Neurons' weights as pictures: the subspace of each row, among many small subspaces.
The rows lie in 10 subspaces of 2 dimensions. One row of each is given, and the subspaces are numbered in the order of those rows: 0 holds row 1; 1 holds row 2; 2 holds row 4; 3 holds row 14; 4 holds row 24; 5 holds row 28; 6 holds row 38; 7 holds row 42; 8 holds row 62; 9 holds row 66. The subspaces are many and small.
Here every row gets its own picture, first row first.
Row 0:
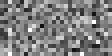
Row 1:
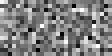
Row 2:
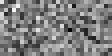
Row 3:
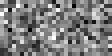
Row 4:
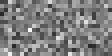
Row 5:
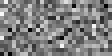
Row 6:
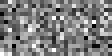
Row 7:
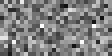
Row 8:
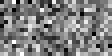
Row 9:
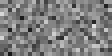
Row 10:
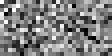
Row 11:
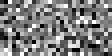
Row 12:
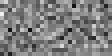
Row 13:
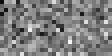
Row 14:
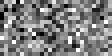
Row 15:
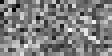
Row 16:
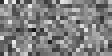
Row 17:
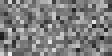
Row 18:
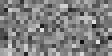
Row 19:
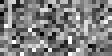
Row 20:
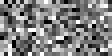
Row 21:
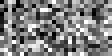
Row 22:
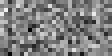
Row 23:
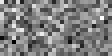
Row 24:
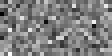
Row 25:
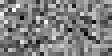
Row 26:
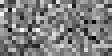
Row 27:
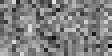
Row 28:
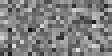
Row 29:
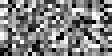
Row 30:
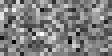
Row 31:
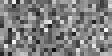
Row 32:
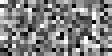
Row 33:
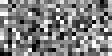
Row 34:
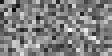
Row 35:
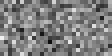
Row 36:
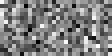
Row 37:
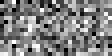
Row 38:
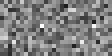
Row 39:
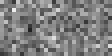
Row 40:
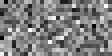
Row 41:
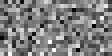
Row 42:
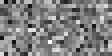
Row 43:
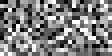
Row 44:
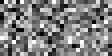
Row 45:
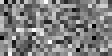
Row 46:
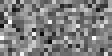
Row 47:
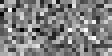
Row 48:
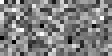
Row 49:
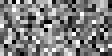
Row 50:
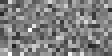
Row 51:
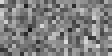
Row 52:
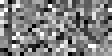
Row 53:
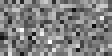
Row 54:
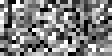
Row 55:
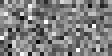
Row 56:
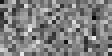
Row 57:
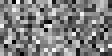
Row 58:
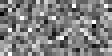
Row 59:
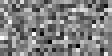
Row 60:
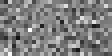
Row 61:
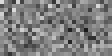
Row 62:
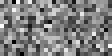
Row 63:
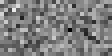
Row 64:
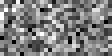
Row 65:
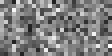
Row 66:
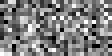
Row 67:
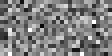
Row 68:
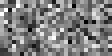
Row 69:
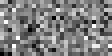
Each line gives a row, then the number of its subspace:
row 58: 4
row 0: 3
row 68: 5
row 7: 6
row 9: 4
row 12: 7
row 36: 0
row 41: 5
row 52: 2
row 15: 1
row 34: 1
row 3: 5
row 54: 2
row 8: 8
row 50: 2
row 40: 7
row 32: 0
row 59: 0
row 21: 3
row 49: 8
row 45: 4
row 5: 7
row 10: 1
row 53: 5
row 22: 3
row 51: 0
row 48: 6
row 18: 6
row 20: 4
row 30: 3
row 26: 4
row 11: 2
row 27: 9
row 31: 8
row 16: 7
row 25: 1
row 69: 9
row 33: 8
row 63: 1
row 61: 7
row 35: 5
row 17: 9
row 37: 8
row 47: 4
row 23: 6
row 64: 3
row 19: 2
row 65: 9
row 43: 7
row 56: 0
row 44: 6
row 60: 2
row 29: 5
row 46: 0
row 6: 9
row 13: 6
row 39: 9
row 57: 8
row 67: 3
